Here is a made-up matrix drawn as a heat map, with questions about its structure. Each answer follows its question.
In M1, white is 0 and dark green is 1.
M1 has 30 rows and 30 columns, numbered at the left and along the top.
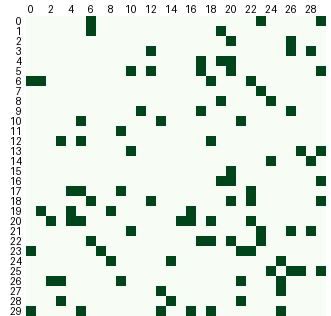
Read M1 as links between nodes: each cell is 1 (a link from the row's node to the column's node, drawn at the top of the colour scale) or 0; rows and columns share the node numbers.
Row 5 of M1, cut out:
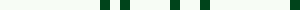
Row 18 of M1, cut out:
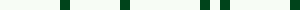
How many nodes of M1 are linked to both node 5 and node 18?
3
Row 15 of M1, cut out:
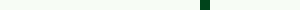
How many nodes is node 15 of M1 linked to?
1
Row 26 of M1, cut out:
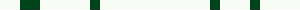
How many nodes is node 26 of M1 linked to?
5
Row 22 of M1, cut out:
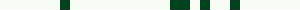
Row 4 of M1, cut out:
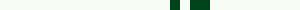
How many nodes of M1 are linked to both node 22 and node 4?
2
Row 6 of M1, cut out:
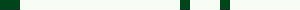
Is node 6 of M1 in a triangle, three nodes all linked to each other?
yes
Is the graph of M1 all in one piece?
yes
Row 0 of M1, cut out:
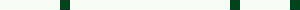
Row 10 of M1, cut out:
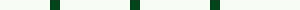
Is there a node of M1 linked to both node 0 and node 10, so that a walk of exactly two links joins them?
no
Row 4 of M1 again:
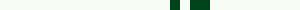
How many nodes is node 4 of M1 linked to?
3
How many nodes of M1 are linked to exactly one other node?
3
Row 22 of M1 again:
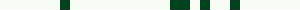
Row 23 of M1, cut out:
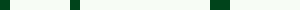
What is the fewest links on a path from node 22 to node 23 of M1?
1
